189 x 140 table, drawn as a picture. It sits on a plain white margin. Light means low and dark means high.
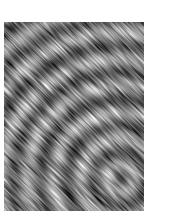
Neither half mirrors the other. No overall slope runs across the table. Concentric rings centre on the bottom right. On average the colour sits 50% of the way up the scale. The histogram is bell-shaped. No row or column stands out.
